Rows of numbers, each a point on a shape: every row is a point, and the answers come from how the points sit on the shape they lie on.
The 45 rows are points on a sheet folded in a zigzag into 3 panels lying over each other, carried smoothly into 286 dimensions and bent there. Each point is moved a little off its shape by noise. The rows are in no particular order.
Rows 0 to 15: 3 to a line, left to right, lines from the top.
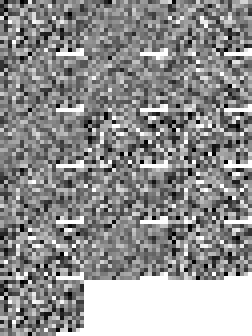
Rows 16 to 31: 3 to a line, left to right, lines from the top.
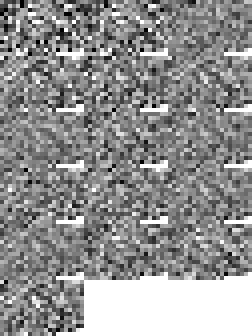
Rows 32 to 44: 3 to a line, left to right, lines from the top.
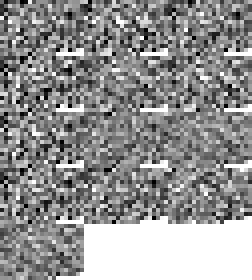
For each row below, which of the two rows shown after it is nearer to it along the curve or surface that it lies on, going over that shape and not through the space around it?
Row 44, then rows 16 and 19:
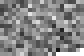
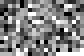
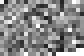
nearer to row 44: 16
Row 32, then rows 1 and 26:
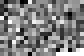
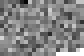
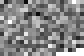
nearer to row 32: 26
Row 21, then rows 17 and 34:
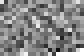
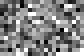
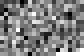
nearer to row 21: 34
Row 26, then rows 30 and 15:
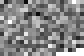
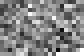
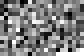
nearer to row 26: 15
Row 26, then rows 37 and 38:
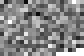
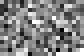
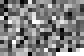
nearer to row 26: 38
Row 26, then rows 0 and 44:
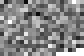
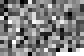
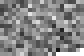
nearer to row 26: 0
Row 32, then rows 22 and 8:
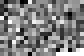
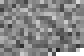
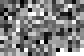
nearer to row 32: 8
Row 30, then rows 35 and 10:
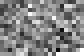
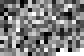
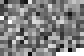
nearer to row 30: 35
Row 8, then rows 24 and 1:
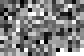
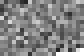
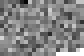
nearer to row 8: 1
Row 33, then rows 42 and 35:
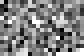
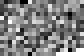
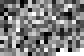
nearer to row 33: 42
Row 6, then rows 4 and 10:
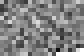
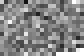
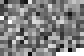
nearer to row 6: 4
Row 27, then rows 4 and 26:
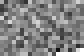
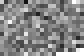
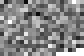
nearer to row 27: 4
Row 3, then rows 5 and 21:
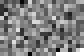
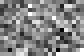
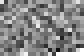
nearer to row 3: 21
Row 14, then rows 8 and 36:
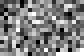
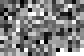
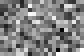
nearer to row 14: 8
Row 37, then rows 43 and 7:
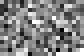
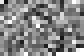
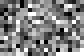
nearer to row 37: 7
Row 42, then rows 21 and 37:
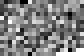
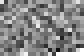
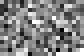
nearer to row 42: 21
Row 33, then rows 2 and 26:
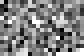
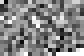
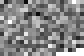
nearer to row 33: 2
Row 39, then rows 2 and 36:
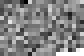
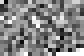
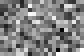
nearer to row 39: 2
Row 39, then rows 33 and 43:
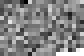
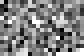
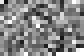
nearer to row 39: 43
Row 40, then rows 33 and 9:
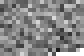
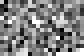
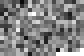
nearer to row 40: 9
